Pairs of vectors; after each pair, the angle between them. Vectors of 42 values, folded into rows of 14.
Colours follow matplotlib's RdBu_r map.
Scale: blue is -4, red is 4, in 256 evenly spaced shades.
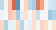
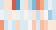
nearly parallel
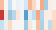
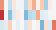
nearly parallel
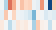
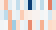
partly opposed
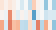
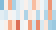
partly aligned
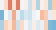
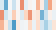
partly opposed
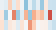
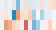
partly opposed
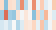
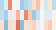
orthogonal
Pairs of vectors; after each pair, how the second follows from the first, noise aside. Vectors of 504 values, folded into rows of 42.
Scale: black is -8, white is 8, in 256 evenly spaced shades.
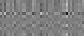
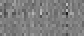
sign-scrambled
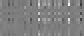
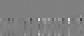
partly zeroed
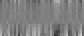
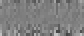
sign-scrambled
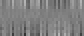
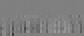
partly zeroed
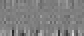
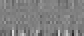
negated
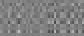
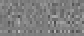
sign-scrambled
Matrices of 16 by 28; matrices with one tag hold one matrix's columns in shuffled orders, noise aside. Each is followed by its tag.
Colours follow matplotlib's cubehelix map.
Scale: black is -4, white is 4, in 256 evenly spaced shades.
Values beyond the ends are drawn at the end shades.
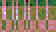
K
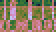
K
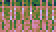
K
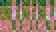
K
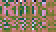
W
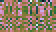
W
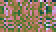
W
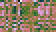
W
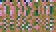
W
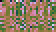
W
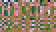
W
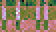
K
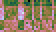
K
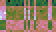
K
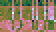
K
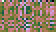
W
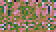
W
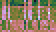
K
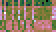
K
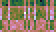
K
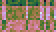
K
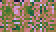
W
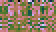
W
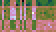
K
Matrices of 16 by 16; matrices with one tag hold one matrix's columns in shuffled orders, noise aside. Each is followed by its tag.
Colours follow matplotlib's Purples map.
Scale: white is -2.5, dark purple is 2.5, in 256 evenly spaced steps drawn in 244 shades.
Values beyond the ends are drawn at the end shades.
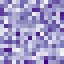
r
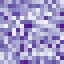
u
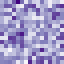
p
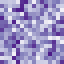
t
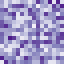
p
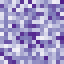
p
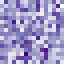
t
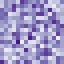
r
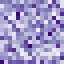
u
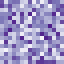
r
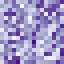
r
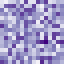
p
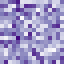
p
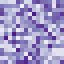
r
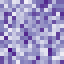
r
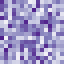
t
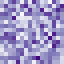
p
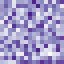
u
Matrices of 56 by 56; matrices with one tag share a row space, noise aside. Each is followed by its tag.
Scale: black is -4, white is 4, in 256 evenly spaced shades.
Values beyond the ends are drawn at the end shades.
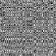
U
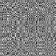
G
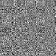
G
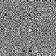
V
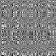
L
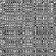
U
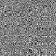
V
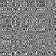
G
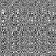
L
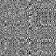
V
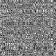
U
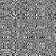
G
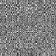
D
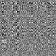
L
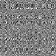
D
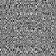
D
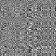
V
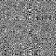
V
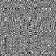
V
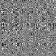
L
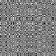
D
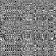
U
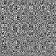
L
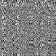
L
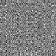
D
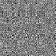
G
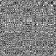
U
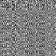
G
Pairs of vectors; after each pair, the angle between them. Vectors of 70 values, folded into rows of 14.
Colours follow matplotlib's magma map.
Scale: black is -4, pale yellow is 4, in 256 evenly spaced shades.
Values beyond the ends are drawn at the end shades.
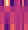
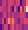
orthogonal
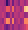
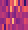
partly aligned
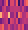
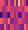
nearly opposite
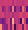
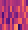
partly opposed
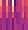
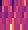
partly opposed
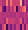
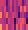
orthogonal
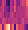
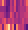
nearly parallel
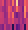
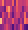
partly aligned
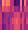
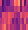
nearly opposite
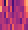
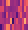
partly aligned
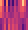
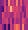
partly opposed
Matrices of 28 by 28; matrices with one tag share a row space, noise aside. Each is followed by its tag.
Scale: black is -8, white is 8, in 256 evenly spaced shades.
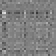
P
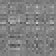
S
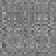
P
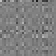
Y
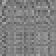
P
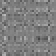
P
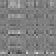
S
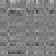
S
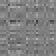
S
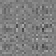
Y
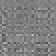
P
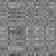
S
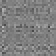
P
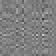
Y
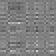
S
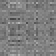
S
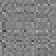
P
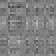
S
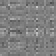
S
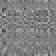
P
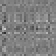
P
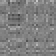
S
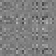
Y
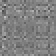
P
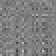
Y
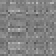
S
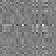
Y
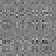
Y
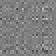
Y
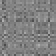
P
